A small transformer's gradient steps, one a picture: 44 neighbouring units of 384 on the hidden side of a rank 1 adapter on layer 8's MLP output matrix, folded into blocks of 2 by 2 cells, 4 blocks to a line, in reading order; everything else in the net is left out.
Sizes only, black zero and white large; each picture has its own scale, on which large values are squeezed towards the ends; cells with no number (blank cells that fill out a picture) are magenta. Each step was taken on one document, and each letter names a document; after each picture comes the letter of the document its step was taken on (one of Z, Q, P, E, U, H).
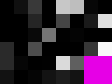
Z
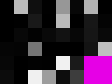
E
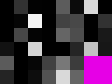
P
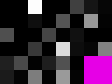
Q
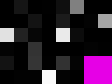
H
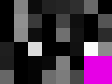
P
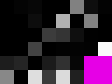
Q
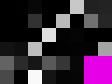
Q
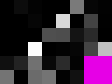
Q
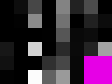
E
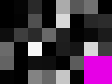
E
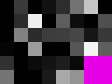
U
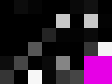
Q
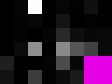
E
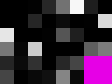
Z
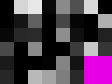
U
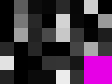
P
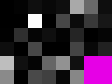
Z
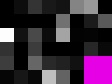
H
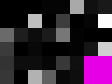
Z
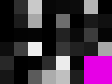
E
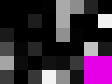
Z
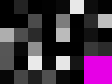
H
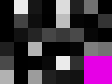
U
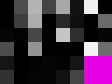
P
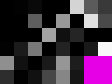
Q
